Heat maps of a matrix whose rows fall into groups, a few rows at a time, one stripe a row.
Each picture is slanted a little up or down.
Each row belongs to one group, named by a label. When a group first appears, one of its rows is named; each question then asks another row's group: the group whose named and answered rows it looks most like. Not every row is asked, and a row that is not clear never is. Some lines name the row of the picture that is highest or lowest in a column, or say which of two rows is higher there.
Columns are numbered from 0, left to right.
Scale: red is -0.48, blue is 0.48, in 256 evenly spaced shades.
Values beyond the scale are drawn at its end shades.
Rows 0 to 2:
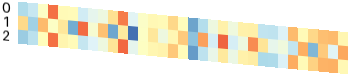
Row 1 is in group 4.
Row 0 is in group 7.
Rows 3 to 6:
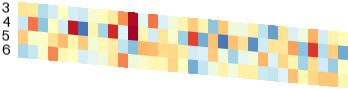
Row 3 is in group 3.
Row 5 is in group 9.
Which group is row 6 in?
7
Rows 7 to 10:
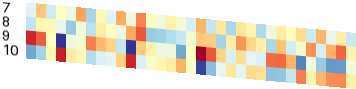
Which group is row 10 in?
7
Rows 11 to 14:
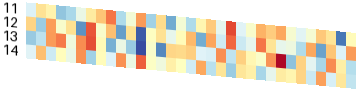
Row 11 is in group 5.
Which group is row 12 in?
4
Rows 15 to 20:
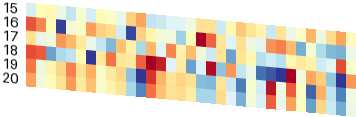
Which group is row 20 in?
9
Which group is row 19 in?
9
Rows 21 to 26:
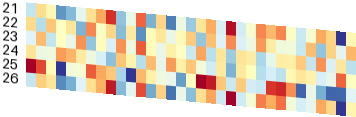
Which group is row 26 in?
5
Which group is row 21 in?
5
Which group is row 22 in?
4
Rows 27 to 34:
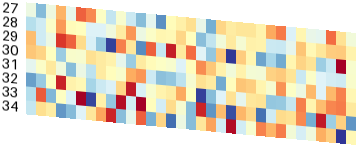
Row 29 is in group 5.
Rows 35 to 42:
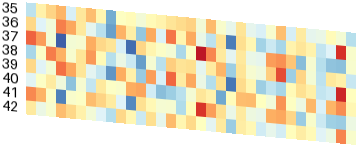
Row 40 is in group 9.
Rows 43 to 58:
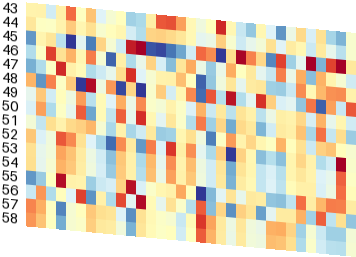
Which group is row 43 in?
9
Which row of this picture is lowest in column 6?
48
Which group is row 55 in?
7
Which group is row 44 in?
9
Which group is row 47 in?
7
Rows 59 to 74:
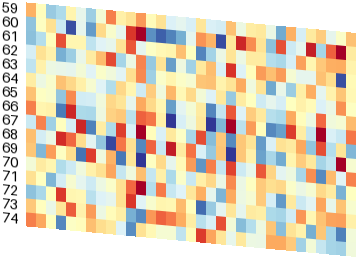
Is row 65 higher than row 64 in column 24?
Yes
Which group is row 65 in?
3
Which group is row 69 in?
4
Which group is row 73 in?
9
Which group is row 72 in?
7
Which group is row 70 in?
5
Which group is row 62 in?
5
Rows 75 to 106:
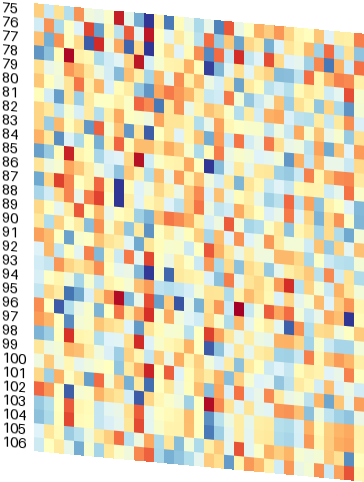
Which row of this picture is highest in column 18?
75
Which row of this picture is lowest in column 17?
102
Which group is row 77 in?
4
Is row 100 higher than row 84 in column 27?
No
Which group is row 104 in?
7
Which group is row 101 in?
4
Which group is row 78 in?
7
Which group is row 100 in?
3
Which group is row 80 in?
9
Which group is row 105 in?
5
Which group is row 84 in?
3
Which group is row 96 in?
3
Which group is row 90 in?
4
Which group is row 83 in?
4
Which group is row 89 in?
9
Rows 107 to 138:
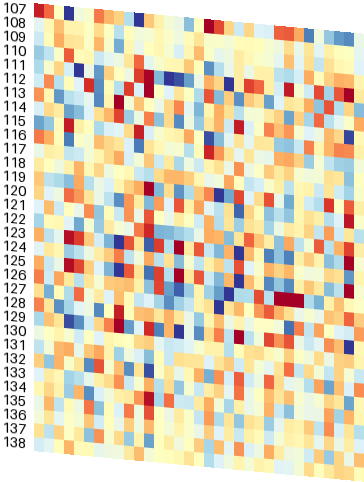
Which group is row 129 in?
5
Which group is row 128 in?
3
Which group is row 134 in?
3
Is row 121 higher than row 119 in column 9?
No
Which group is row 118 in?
9
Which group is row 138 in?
7
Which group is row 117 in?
5
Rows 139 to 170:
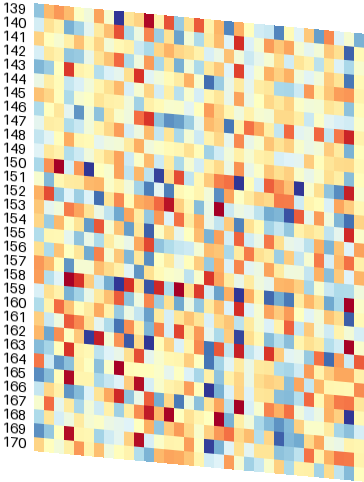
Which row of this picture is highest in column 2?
164
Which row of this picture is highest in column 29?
162
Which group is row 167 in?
3
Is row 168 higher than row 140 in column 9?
No
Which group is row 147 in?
5
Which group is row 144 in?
5
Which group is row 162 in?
4
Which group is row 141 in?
9
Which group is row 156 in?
4
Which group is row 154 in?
4
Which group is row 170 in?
9
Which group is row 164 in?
3
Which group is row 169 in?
7
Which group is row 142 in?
5
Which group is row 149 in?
5
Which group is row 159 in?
5
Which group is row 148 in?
7
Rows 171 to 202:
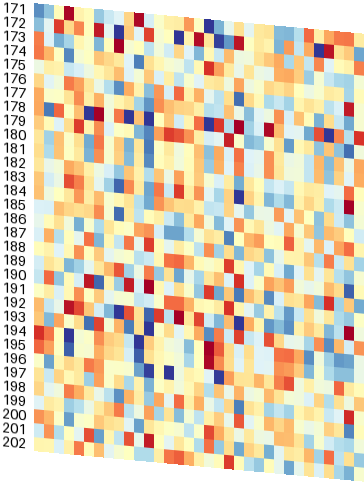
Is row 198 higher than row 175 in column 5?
No
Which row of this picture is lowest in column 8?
173
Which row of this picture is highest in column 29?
178
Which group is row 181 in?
4
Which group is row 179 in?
9
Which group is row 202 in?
9
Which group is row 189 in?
5
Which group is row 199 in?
5
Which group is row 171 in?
7
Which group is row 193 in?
4
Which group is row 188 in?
9
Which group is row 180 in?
4
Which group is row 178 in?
4
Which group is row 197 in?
4
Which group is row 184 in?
9
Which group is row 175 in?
5
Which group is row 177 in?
9
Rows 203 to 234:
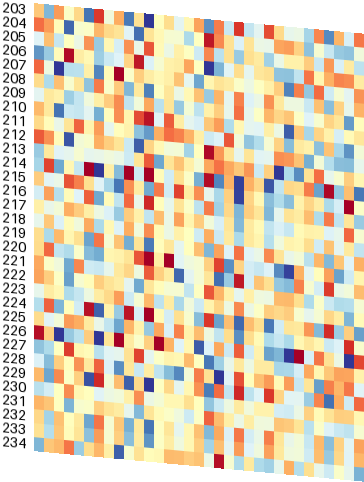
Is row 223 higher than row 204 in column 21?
Yes
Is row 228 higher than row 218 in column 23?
No
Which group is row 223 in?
5
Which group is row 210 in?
3
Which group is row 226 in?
3
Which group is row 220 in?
3
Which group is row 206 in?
7
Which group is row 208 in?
4
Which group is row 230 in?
7
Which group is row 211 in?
9
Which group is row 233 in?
4
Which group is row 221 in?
3
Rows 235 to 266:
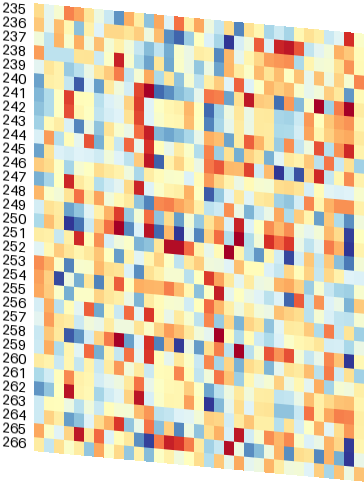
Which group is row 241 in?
7
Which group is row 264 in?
5
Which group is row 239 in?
5
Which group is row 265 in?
9
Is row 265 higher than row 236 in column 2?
Yes
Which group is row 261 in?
7
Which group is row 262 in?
7
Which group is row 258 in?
5
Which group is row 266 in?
4
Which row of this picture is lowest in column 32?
238
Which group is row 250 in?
5
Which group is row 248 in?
9
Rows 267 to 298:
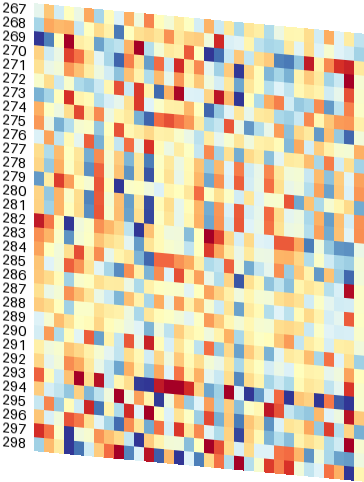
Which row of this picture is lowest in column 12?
293
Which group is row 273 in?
7
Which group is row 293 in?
9
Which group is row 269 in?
7
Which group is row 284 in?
9
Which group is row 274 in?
9
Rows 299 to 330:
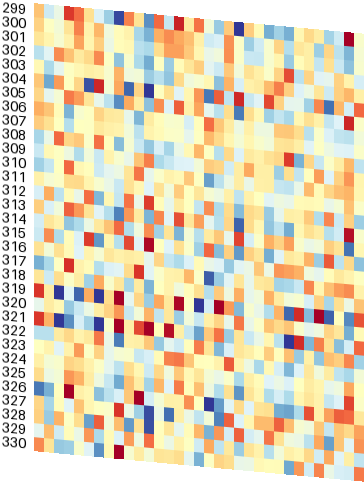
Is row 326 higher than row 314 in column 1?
Yes
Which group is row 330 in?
3
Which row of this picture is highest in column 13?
327
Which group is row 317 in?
7
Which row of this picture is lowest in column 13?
321
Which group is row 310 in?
7
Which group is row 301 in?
9
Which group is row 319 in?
3
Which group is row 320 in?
5
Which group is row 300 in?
9
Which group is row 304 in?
4
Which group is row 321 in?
3
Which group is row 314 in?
5
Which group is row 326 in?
7
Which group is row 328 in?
4
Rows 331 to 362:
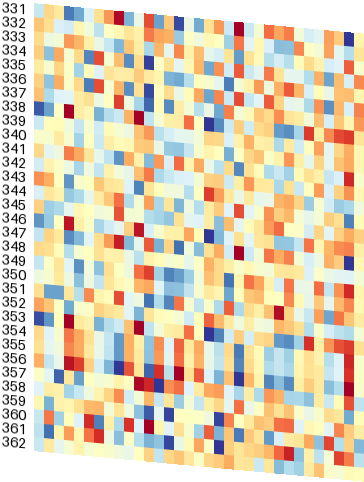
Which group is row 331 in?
5
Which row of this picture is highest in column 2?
357
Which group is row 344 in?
5
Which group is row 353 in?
7
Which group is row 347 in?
5
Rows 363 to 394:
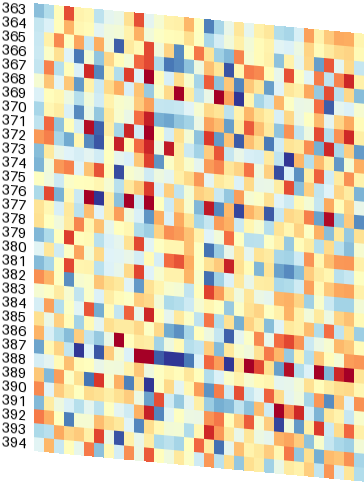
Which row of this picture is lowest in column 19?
380
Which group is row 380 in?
9
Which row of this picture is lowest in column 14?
368
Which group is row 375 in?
3
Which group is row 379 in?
7
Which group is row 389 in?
4
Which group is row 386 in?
3
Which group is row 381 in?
7
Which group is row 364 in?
7
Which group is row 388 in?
7
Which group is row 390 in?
9
